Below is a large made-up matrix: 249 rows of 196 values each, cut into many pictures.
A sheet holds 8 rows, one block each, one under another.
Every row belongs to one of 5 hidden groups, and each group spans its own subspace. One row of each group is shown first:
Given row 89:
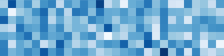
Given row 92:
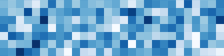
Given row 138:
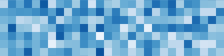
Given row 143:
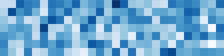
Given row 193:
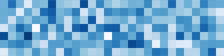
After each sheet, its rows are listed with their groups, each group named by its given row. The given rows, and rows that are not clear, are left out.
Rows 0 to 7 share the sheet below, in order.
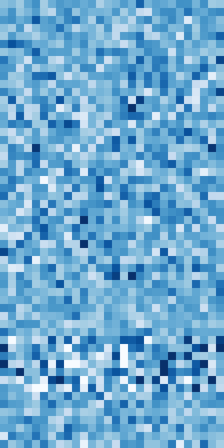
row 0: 92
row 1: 92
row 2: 89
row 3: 193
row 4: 89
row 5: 193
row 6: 138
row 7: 92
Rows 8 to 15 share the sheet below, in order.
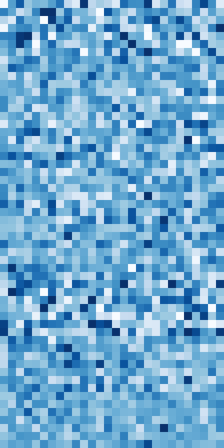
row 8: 193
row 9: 143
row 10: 92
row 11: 138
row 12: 92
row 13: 143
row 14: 138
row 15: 193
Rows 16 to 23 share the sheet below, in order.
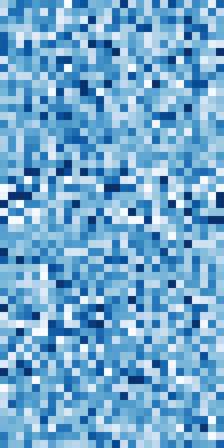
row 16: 143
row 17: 138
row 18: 138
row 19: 92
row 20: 138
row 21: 138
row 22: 193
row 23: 143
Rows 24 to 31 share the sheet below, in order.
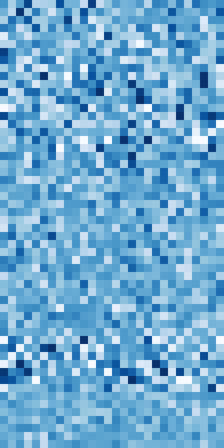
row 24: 193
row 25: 193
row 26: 138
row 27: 92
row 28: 193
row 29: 89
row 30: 193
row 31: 138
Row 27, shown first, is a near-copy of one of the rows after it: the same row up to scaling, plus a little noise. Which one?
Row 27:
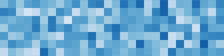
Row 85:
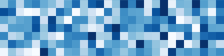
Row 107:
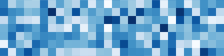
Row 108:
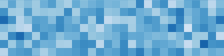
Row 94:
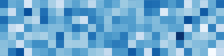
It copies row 85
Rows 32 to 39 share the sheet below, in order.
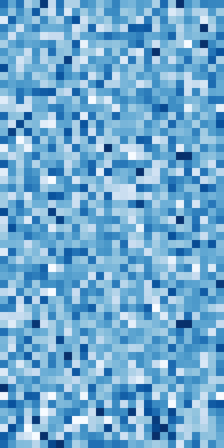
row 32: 89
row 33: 143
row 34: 193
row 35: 92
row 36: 138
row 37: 193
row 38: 193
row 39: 193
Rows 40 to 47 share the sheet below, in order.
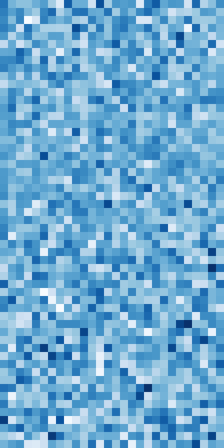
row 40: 92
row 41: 89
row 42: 193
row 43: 89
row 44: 143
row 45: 193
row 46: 193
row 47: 138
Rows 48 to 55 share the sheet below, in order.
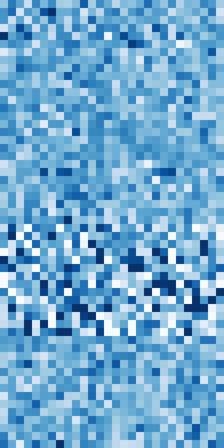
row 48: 193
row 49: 92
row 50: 193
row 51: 138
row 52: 193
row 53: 138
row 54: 92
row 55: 92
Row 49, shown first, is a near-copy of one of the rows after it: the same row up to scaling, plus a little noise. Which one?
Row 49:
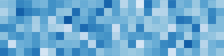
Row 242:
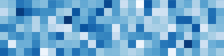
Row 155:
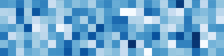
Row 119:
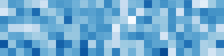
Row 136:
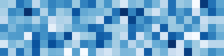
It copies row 242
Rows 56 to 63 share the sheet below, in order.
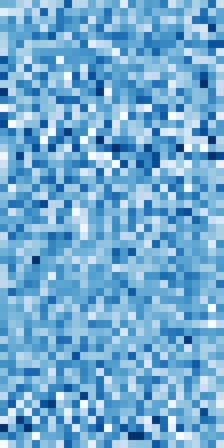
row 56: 143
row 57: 193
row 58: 143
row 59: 89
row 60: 89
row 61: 143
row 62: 138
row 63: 193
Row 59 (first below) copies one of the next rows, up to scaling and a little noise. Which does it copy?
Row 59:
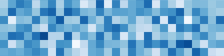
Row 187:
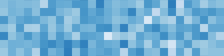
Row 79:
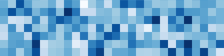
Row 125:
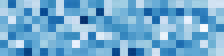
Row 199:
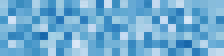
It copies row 199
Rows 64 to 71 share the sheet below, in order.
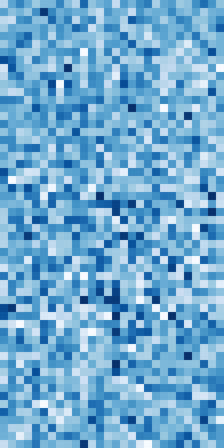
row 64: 193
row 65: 138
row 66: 138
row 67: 143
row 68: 92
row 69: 89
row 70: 89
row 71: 193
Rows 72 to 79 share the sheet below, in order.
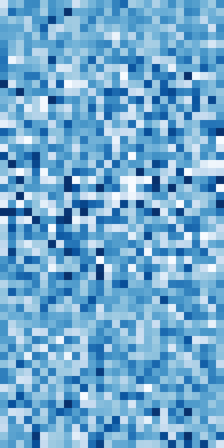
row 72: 143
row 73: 138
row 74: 92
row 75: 92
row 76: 138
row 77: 143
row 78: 193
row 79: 89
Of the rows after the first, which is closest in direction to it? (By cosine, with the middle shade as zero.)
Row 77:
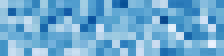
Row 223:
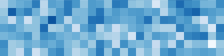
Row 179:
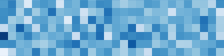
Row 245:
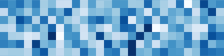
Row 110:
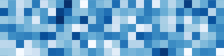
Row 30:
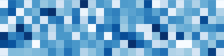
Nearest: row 223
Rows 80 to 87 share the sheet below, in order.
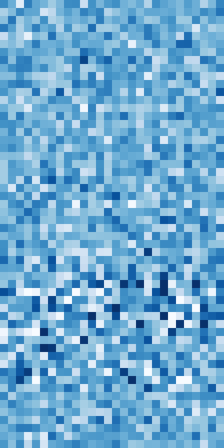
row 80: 193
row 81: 92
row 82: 89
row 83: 89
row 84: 138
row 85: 92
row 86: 193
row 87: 138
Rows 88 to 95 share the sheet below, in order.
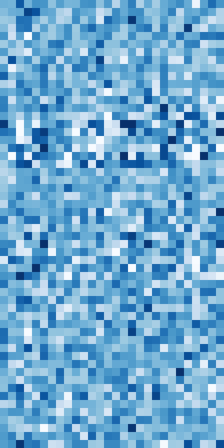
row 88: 92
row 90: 92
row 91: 92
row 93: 138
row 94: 92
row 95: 143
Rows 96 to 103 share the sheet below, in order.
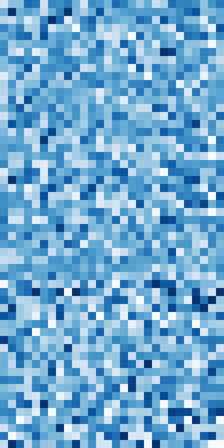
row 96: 143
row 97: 89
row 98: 143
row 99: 143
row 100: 89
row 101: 138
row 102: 138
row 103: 92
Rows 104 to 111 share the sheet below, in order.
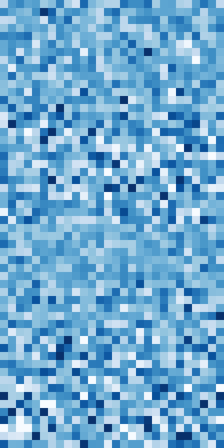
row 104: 193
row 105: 92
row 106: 143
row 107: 92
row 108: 92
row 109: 92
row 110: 143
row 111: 193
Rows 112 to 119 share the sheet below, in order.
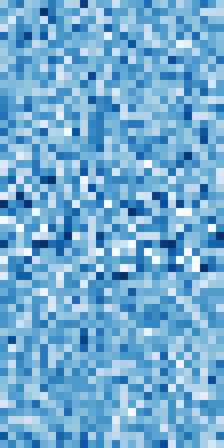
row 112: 193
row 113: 143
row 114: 193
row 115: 193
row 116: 92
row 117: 193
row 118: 89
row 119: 92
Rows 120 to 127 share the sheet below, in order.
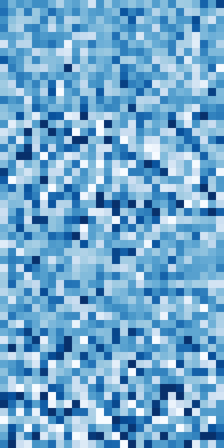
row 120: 92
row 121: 138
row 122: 193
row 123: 143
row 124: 89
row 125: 89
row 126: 143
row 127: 89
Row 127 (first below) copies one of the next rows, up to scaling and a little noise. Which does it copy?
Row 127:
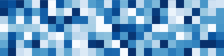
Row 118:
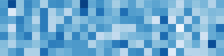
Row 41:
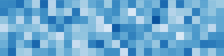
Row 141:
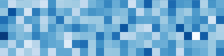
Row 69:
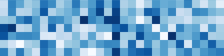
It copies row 41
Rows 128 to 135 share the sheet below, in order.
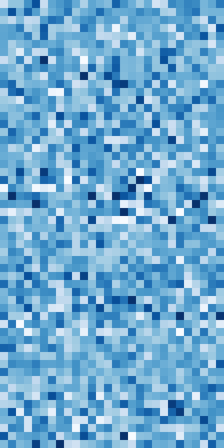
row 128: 143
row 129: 89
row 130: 89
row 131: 92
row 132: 92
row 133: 92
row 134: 92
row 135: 92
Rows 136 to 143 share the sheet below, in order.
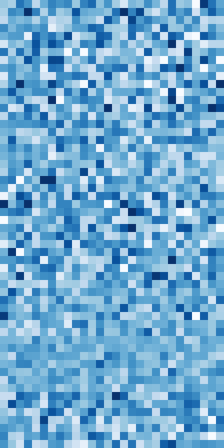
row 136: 92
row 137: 92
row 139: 193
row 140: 89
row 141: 89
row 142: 92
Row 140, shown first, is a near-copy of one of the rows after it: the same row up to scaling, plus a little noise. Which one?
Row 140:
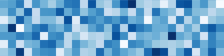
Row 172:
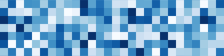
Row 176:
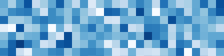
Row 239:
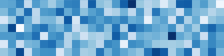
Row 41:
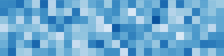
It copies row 239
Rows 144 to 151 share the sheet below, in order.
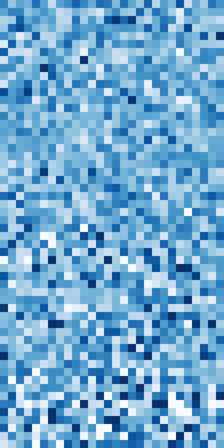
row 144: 92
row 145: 193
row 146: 138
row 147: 89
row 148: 193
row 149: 138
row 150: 89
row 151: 92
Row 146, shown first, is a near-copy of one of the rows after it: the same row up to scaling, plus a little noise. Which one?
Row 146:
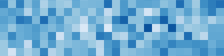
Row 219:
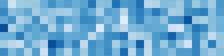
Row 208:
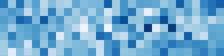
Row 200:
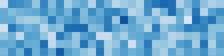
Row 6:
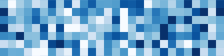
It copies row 208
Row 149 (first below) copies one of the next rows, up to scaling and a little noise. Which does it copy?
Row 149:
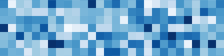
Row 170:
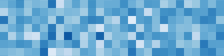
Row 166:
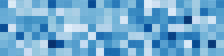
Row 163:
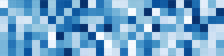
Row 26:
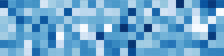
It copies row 166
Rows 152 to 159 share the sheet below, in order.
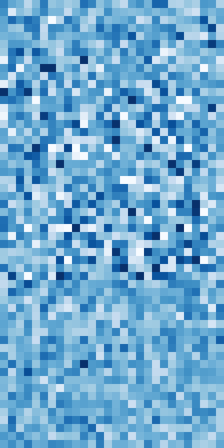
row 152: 143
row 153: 193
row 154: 89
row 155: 92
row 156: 92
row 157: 143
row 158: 193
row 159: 138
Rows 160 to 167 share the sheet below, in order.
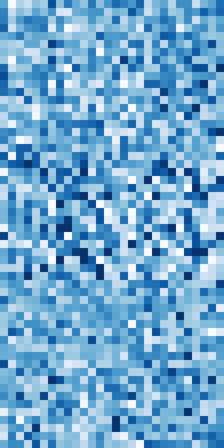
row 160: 138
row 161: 138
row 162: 92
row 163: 138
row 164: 138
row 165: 92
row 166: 138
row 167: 89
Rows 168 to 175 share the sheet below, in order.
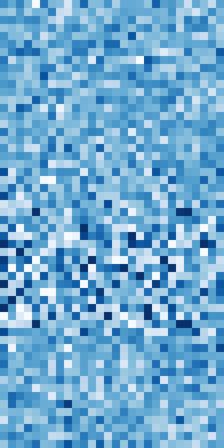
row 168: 143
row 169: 92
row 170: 138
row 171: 193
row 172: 89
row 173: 193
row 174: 138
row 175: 138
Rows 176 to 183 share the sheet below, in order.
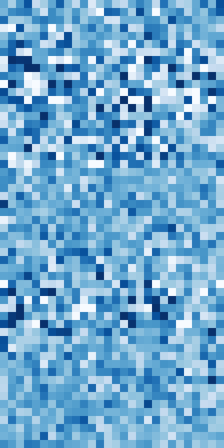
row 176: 89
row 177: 138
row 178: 89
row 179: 193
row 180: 138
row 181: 193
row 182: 143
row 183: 138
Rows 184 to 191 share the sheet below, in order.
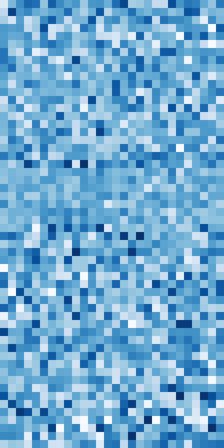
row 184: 143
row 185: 92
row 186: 92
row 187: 89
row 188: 92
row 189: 193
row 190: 143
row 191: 138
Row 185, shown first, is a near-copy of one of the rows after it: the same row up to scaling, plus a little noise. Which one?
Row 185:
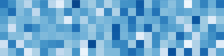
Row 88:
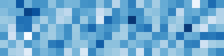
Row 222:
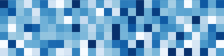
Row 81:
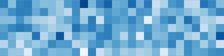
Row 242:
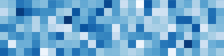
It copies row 222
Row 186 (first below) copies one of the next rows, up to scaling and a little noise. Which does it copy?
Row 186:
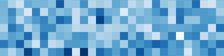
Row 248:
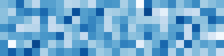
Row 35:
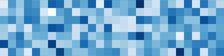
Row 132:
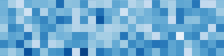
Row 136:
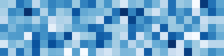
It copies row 132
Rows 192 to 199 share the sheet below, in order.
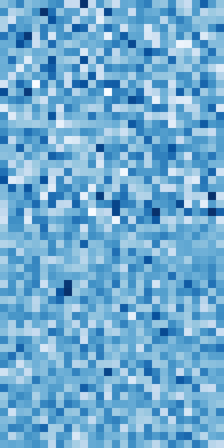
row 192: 193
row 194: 138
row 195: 143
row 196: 89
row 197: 143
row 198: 193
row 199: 89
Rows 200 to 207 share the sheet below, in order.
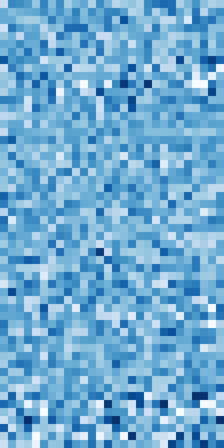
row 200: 138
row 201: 138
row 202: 89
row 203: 92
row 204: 138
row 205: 143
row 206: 92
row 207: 92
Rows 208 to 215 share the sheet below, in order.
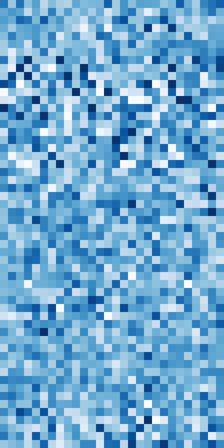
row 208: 138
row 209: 193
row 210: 92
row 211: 143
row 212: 138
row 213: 138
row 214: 92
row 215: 138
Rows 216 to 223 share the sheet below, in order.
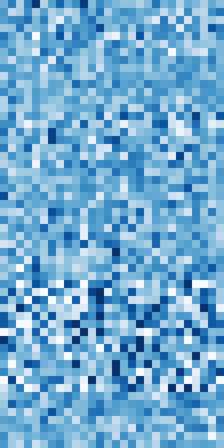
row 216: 89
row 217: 89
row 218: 92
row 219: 138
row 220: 89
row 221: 193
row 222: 92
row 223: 143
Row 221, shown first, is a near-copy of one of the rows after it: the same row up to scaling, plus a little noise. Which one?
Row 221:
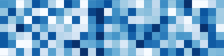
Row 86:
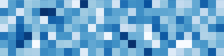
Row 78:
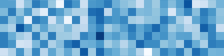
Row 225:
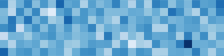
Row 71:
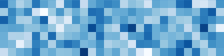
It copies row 78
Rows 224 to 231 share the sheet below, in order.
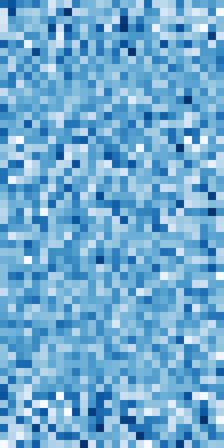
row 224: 138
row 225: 193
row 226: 92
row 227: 143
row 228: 143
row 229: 92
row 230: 92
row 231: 193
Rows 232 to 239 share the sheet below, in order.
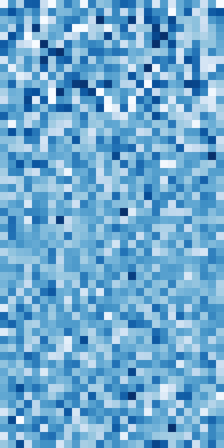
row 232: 193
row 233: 138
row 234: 143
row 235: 92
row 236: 138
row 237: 193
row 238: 143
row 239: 89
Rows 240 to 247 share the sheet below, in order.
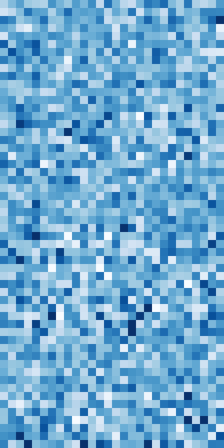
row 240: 92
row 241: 143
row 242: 92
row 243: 89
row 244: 138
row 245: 138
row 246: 92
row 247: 92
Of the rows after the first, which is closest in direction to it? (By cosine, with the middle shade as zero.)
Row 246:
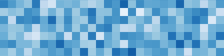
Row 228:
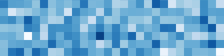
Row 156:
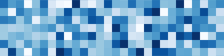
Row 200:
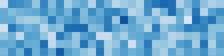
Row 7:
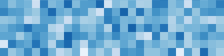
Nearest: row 156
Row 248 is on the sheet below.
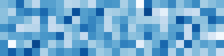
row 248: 92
